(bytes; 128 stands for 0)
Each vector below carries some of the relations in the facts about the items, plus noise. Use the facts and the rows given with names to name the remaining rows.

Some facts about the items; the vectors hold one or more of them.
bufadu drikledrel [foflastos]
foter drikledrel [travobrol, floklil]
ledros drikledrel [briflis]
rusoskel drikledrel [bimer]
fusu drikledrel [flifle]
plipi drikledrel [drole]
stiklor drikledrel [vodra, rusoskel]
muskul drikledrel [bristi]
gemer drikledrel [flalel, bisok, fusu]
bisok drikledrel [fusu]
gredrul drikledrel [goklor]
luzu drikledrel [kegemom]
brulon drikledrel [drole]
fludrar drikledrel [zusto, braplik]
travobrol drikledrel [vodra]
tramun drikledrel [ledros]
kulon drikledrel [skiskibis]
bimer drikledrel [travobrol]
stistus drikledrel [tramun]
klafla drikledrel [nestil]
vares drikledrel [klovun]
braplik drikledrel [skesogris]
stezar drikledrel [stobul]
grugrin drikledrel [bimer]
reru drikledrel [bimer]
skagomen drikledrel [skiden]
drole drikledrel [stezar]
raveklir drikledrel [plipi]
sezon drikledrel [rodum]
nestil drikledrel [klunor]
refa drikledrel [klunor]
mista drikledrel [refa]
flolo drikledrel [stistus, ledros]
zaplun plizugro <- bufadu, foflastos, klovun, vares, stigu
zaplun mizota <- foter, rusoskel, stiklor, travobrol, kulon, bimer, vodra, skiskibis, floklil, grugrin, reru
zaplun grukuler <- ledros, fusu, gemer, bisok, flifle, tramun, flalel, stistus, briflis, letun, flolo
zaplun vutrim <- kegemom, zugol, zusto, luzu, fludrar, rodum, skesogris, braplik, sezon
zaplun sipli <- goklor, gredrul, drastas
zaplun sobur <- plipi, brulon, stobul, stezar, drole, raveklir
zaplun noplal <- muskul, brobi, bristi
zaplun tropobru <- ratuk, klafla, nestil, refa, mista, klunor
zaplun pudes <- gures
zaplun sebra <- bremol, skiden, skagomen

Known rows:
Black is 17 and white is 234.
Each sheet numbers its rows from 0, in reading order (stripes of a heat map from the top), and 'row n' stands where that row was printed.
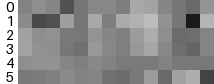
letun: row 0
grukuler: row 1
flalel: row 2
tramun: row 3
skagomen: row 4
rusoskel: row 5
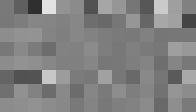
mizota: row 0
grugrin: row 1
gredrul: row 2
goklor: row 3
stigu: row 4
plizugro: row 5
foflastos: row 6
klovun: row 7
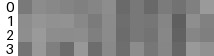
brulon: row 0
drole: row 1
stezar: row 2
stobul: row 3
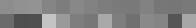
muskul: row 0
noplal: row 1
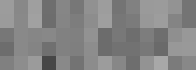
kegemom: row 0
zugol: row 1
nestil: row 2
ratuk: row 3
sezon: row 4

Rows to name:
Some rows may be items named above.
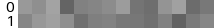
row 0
fludrar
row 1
raveklir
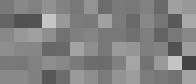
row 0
klunor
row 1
plizugro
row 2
raveklir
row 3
gemer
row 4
vodra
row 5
bisok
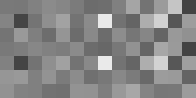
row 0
vodra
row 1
vutrim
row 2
stobul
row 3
stiklor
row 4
vutrim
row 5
kulon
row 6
briflis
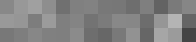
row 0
raveklir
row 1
skiskibis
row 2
stiklor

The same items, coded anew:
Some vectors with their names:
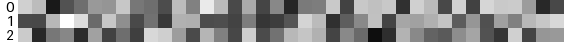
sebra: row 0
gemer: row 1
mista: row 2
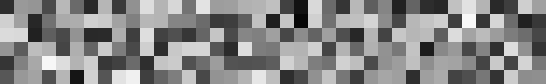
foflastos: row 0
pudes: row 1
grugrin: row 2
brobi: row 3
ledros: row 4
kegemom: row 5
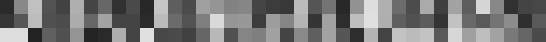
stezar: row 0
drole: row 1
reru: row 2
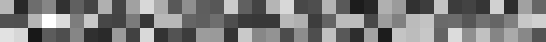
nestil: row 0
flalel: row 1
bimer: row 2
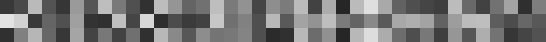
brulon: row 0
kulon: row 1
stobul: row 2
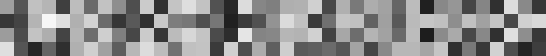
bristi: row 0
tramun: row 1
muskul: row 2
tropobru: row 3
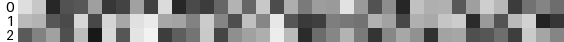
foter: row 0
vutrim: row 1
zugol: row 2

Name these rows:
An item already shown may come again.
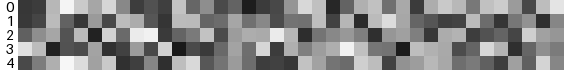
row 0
stistus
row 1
raveklir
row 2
zusto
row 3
vodra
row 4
briflis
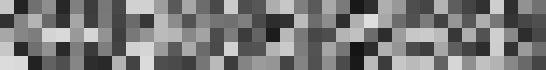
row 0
klunor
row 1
stobul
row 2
grukuler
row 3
klunor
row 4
rusoskel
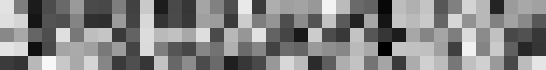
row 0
travobrol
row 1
bimer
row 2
plizugro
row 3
mizota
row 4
stistus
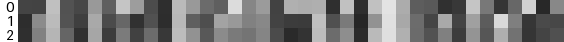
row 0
plipi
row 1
stezar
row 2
stobul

